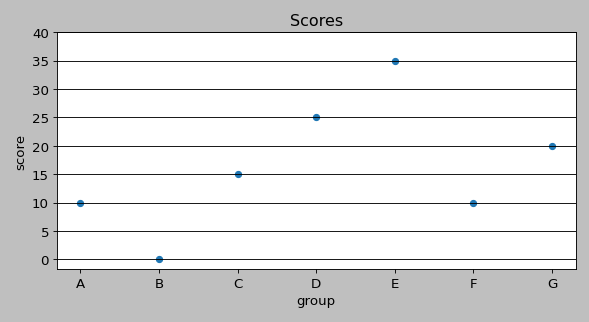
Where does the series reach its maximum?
E
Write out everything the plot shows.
Title: Scores
x-axis: group, ticks A B C D E F G
y-axis: score, ticks 0 5 10 15 20 25 30 35 40
Values:
10 0 15 25 35 10 20
